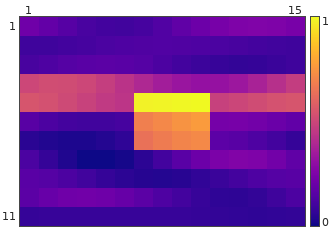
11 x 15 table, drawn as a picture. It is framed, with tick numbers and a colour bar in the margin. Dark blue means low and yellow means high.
An odd patch, higher than its surroundings, sits in the centre. Overall the values sit about 20% of the way up the scale. The centre is the roughest part. The ninth with the highest average is the centre. Streaks run across, left to right. The values are skewed, with a long tail toward high values.
